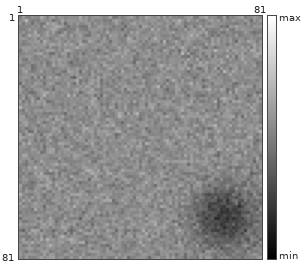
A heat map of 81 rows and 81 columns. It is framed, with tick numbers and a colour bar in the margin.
A single dip lies in the bottom right. The values are skewed, with a long tail toward low values. There are no regular stripes. The ninth with the lowest average is the bottom right.
